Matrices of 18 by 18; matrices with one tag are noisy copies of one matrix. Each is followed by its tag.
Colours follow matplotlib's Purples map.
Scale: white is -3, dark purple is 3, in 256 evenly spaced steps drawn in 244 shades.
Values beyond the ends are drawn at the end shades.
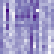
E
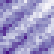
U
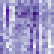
E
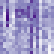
E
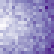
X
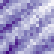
U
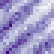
U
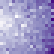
X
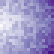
X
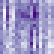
E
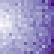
X
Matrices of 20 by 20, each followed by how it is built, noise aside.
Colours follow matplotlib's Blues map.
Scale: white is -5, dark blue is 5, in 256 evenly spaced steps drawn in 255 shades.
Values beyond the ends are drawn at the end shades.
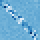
banded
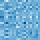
low rank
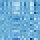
low rank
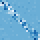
banded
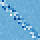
banded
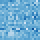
low rank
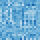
low rank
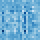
low rank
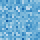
low rank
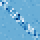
banded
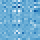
low rank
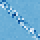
banded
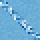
banded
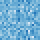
low rank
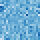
low rank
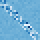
banded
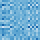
low rank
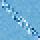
banded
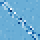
banded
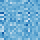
low rank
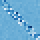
banded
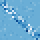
banded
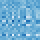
low rank
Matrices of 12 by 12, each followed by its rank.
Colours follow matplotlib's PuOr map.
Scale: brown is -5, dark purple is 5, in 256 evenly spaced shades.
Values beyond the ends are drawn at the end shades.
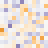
full rank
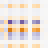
one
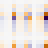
one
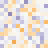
full rank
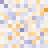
full rank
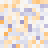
full rank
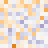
full rank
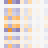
one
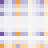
one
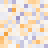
full rank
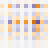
one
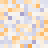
full rank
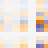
one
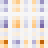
one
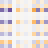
one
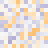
full rank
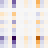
one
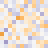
full rank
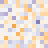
full rank
